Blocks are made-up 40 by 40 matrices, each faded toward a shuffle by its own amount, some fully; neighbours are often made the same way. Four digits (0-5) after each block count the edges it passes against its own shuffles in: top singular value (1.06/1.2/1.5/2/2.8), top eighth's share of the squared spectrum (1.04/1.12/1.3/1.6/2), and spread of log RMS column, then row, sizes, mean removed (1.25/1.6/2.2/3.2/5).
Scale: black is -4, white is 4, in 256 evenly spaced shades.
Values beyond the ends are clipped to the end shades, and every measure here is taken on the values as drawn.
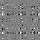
4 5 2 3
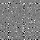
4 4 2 2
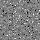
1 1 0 0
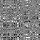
4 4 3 2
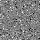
2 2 0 0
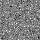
1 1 0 0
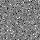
1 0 0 0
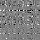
3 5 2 3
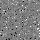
2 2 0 0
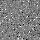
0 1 0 0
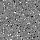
0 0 0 0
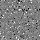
2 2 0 0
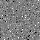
0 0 0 0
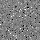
0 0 1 0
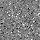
1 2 0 0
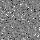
1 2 0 0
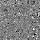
2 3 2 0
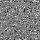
1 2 0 1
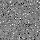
1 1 0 0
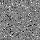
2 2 0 0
